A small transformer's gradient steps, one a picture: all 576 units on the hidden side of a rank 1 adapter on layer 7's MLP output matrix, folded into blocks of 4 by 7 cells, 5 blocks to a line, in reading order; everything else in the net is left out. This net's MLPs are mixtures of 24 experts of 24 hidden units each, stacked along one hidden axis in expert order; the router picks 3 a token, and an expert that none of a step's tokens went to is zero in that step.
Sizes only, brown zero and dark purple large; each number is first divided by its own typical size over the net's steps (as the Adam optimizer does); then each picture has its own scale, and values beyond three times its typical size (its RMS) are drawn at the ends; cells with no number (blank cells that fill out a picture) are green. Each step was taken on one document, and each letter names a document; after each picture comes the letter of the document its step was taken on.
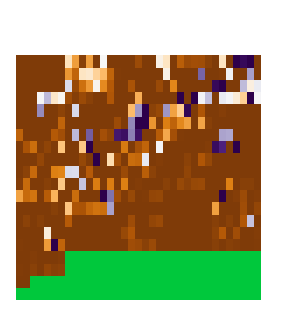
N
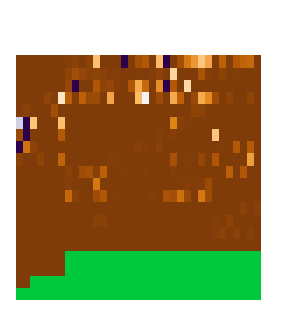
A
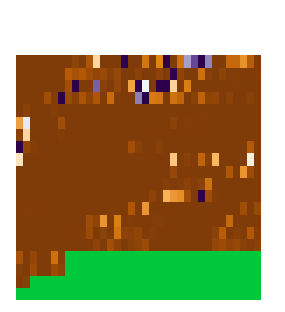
A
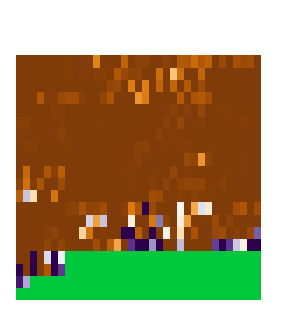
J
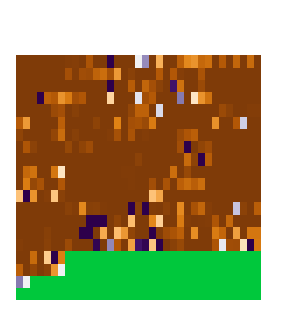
J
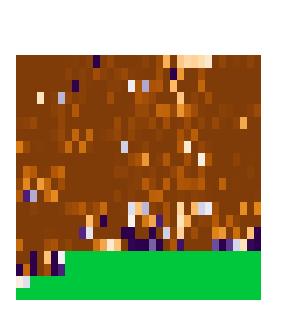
J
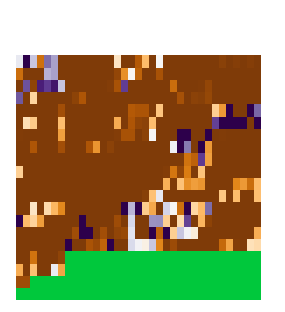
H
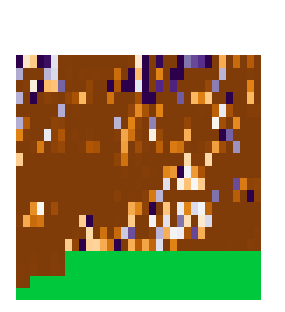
H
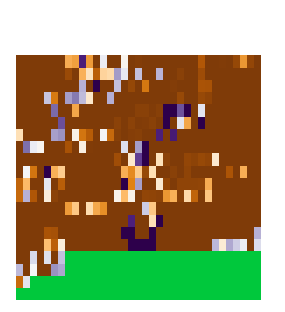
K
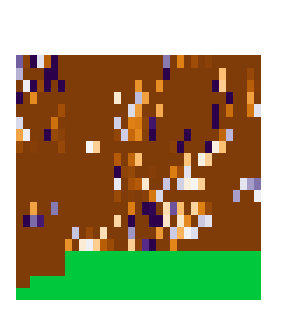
H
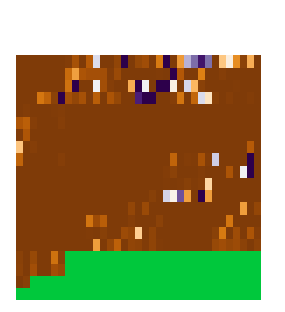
A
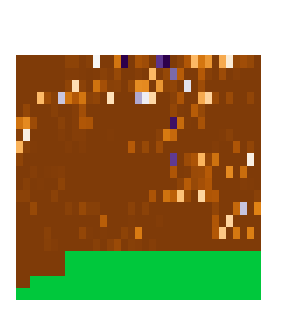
A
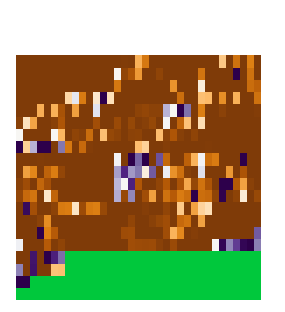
K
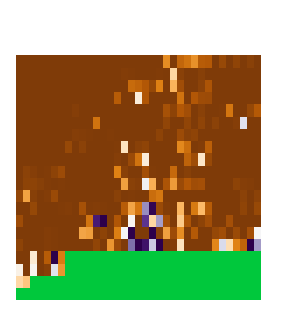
J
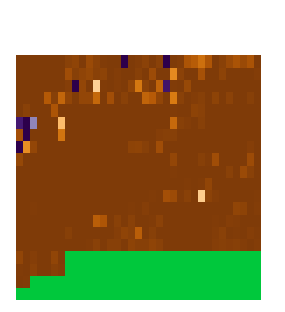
A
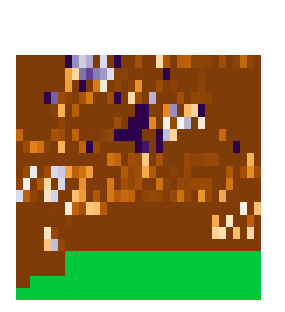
N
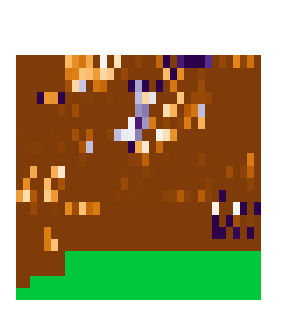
N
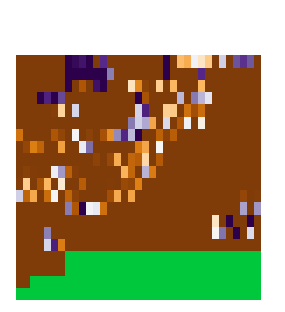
N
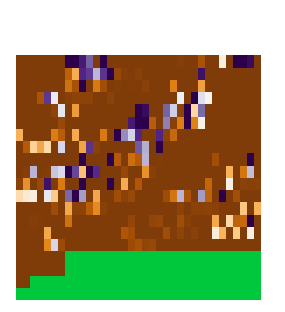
N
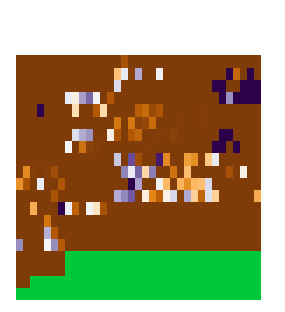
K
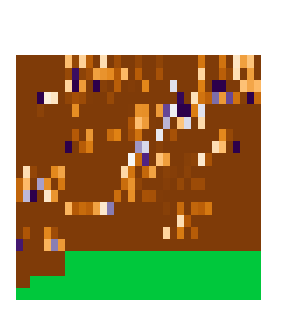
N
